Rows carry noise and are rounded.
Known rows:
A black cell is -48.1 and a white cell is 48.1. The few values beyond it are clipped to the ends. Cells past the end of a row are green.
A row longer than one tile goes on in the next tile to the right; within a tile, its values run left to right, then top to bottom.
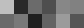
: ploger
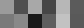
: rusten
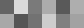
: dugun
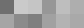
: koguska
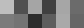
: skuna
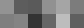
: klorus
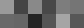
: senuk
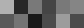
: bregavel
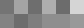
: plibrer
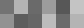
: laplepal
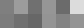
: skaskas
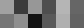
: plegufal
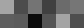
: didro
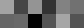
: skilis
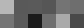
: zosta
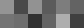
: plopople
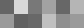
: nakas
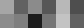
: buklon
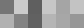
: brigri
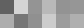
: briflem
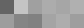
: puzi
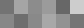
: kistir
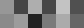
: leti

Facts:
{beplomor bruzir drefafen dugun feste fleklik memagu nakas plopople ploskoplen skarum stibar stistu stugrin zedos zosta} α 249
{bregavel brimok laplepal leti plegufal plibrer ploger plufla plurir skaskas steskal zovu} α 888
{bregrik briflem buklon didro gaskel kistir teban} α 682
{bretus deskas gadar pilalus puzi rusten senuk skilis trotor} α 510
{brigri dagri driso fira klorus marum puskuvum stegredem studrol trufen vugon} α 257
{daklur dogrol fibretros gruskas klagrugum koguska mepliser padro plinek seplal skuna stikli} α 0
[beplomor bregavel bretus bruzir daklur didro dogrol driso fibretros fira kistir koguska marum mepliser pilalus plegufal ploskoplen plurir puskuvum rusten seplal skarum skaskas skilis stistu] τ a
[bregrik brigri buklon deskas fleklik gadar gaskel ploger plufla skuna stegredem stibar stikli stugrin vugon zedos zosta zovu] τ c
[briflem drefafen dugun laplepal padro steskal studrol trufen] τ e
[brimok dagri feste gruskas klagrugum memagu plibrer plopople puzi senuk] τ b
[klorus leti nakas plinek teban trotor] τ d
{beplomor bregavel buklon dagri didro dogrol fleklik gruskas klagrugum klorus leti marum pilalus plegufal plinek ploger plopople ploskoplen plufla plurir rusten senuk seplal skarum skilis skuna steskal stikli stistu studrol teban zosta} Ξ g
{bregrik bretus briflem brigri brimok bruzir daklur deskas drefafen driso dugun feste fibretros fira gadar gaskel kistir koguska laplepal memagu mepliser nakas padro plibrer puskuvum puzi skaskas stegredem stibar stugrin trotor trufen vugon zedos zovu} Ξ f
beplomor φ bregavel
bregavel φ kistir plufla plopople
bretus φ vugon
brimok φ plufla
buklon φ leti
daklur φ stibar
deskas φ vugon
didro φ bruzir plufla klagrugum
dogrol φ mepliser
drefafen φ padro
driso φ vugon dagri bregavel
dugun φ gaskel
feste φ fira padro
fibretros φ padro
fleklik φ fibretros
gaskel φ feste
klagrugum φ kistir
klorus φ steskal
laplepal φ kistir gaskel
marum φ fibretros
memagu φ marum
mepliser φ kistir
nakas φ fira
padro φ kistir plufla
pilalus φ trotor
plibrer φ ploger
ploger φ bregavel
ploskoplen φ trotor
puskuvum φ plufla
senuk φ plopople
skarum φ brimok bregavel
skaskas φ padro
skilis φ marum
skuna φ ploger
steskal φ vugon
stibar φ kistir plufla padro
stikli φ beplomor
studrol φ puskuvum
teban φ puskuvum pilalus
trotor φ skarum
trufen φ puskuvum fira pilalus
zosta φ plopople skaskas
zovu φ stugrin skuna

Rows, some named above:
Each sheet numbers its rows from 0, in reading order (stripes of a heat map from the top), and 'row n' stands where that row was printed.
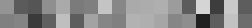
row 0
klorus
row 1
gadar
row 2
seplal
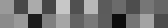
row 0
leti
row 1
fleklik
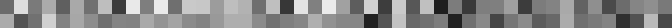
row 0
dugun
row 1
driso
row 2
koguska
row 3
driso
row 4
seplal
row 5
plufla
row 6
steskal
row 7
dagri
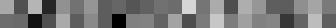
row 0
dogrol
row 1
studrol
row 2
drefafen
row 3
klorus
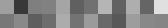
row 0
steskal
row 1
puskuvum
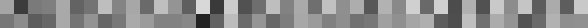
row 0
steskal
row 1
bruzir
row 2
gruskas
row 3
bruzir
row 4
zovu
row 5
trufen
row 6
stibar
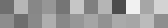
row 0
trotor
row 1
vugon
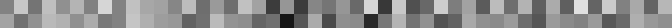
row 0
stugrin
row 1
zedos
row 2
gaskel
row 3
pilalus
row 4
plinek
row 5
feste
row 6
puskuvum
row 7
memagu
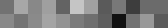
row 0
kistir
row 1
teban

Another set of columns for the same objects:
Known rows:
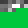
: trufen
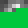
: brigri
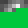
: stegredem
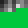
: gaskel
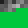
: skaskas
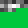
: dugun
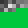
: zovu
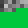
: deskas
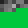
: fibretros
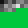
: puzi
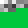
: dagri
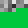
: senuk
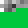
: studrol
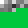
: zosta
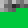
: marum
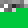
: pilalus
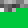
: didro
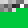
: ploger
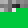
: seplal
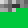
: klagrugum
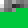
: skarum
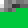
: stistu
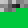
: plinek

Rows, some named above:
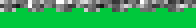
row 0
dogrol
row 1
plopople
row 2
klorus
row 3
dogrol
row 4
laplepal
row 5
fleklik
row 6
laplepal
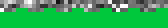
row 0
teban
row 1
fleklik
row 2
briflem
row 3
skilis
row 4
stugrin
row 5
plibrer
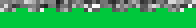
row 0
rusten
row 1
seplal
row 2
bregrik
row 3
stugrin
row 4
bretus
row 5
laplepal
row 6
ploger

